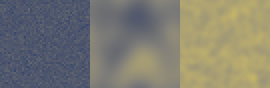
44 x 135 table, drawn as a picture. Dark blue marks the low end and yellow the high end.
It is made of 1 by 3 panels. Panel 1,1: low, fine-grained, faint in contrast. Panel 1,2: middling, smooth. Panel 1,3: high, blotchy, faint in contrast.
